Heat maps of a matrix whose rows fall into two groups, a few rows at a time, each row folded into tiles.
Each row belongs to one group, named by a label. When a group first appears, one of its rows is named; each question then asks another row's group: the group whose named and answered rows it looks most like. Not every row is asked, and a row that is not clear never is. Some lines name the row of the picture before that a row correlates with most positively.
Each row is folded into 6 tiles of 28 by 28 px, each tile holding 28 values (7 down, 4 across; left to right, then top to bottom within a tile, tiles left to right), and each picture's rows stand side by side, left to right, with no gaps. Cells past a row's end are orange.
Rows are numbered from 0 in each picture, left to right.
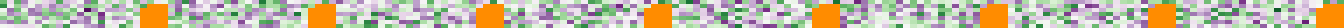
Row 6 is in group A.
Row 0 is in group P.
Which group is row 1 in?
P
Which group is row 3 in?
A
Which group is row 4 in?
P
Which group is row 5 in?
A
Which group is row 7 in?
P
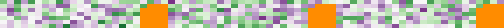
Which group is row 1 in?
A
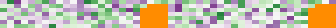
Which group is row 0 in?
A
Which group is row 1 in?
P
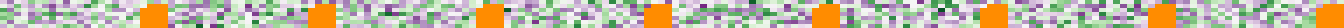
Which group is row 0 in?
P
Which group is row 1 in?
A
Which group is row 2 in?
P
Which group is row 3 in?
A
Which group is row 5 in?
P
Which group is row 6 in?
A
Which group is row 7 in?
P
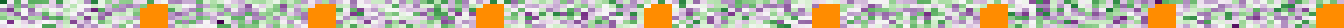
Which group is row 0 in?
P
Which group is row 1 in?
A
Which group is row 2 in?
A
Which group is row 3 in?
P
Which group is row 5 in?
A
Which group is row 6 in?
A
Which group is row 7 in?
P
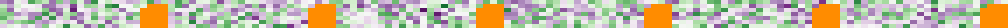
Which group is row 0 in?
P
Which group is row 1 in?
A
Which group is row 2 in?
P
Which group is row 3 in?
A
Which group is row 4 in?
A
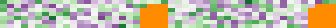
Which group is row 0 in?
P
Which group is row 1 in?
A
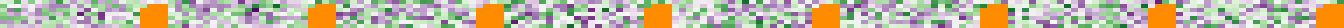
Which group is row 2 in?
A
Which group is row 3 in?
P
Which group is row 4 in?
A
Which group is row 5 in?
P
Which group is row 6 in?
A
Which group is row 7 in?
A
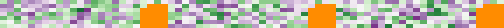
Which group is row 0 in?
P
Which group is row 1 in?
P
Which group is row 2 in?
A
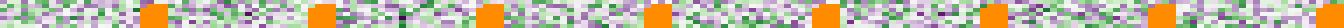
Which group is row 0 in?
A
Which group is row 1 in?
P
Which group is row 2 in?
P
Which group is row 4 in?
A
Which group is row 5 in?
P
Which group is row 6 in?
A
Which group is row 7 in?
A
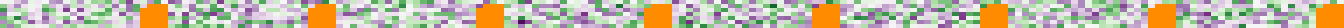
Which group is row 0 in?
A
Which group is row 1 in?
A
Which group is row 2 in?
A
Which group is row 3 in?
P
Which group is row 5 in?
P
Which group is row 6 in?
A
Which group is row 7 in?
P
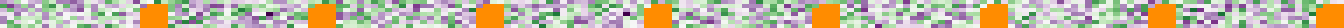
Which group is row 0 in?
A
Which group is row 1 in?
P
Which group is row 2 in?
A
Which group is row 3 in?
P
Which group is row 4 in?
A
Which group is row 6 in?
A
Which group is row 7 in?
P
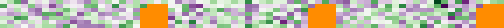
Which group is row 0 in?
P
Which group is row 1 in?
A
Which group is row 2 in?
A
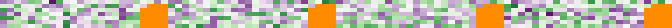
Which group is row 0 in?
P
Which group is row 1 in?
A
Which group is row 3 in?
A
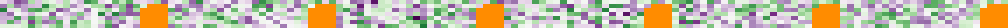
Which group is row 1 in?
P
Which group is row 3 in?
P
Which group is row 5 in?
P
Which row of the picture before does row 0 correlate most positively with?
3
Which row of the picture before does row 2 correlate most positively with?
3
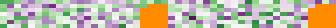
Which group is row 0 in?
P
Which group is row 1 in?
A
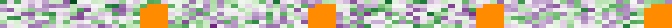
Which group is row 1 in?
A
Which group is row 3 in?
P
